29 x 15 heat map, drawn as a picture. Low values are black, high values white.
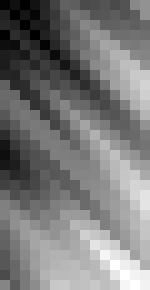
The ninth with the highest average is the bottom right. The field climbs toward the bottom right. Neither half mirrors the other. There are no lone odd cells. The grain runs diagonally down to the right.
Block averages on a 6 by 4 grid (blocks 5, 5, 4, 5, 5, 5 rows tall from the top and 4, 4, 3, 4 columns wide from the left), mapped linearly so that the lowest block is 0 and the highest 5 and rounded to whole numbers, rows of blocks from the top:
0 1 2 2 | 1 1 2 4 | 2 2 3 3 | 1 2 3 4 | 3 3 3 4 | 3 4 5 5
